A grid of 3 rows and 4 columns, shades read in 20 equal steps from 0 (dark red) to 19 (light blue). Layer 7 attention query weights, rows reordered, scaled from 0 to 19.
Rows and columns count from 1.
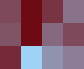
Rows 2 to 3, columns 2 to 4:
0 9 6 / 19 13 11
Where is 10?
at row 1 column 4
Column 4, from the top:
10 6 11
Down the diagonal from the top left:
6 0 13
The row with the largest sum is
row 3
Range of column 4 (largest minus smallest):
5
